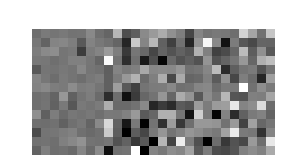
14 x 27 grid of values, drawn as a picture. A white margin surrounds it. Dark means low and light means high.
No overall slope runs across the table. The ninth with the highest average is the middle right. A vertical seam about 30% of the way across splits the table, and the left part is calmer.
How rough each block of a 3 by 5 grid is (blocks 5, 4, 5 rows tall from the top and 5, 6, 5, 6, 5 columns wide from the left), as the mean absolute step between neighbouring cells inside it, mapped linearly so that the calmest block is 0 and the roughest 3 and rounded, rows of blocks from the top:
0 1 2 2 2 / 0 1 1 1 3 / 0 1 3 2 2
